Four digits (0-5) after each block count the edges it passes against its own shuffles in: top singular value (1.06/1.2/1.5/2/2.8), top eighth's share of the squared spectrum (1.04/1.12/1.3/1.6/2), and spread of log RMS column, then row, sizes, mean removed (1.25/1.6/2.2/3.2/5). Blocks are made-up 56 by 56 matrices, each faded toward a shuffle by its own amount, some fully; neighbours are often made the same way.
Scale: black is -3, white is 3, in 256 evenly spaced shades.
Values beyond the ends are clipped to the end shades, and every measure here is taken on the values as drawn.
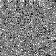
3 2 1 1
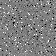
0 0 0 0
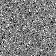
0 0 0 0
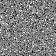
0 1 0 0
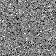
2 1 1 0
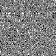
3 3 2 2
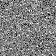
0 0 0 0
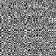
4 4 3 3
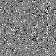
3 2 1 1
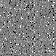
3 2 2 0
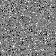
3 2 0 1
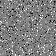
0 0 0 0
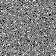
2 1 0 0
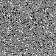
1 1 0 0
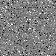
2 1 0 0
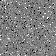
1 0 0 0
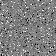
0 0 0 0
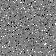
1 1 0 0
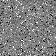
0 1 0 0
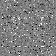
3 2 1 1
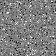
1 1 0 0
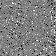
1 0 1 0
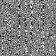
2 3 3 0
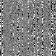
2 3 4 0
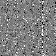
2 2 2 0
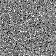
0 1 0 0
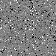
1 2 1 0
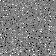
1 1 1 1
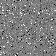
1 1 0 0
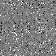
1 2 1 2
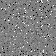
0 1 0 0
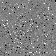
1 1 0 0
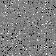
2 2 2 1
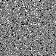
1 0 0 1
